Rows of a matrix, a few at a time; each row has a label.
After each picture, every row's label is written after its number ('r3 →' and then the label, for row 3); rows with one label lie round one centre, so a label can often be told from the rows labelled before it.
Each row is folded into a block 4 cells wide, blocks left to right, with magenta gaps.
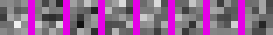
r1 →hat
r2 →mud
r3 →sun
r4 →sun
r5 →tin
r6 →tin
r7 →mud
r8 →tin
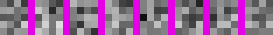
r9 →mud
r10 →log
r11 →sun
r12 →log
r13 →hat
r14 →mud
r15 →hat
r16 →mud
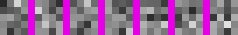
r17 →tin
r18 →log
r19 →tin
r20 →log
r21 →mud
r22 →hat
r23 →hat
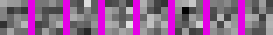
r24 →sun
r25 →sun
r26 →tin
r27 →mud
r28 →log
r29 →sun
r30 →hat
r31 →tin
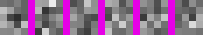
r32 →mud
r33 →sun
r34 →tin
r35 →hat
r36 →hat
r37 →hat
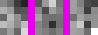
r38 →log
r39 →tin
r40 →log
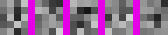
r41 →hat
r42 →log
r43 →sun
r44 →hat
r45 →mud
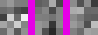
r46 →hat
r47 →tin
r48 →mud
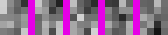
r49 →log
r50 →log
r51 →log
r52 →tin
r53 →tin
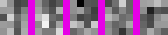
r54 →log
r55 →log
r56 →mud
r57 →tin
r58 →sun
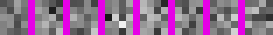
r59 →tin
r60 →log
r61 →tin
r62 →hat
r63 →log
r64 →tin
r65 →hat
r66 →mud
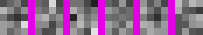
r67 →mud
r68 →tin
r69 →log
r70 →mud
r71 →mud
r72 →sun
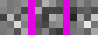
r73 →hat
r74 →sun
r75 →hat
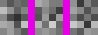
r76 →mud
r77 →hat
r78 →mud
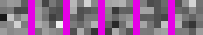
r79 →hat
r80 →mud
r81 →sun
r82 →sun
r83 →mud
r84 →tin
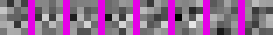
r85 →mud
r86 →hat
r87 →hat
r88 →hat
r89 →mud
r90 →hat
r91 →tin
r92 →sun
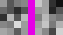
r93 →hat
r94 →log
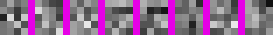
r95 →hat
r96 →log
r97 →hat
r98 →sun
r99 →sun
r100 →tin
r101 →mud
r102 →log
